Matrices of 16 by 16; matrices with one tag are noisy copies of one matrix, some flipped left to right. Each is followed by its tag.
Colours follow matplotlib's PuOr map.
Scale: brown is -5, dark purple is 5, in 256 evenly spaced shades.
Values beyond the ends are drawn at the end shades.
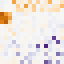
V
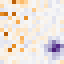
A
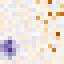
A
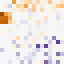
V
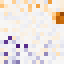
V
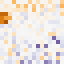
V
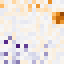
V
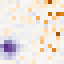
A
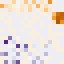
V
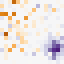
A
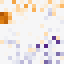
V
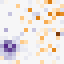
A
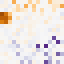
V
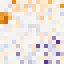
V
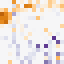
V
